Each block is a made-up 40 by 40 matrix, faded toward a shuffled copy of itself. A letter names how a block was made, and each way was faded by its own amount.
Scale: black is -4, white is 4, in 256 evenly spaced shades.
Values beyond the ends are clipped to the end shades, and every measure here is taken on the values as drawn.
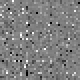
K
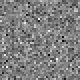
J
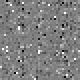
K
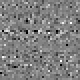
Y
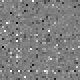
K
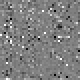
K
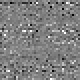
Y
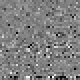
Y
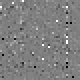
K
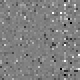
K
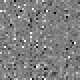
K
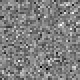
J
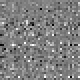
Y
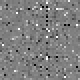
K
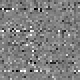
Y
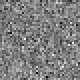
J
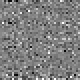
Y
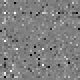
K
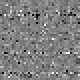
Y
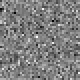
J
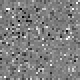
K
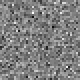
J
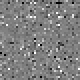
K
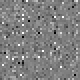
K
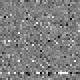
Y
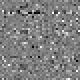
Y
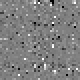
K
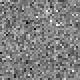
J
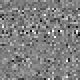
Y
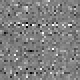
Y
